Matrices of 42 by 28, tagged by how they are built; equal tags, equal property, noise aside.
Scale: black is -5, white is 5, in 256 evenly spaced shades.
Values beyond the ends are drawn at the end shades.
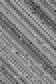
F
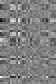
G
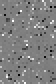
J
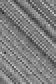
F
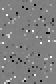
J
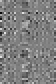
G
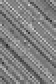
F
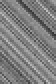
F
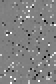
J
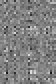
G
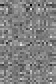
G
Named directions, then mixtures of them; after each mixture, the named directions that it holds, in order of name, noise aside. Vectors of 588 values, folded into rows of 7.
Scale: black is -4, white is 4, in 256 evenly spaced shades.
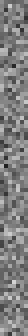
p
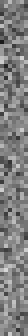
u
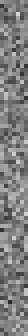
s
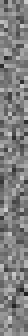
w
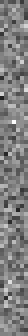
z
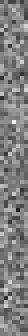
z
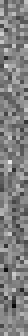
u, w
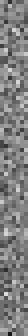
p, u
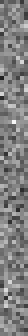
z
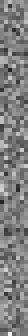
p, u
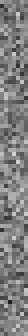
s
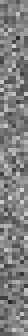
s, u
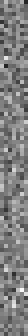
u, w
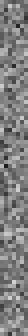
p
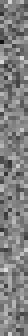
u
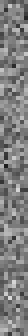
p, z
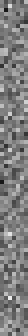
p, w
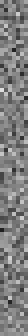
s, w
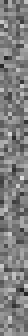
w
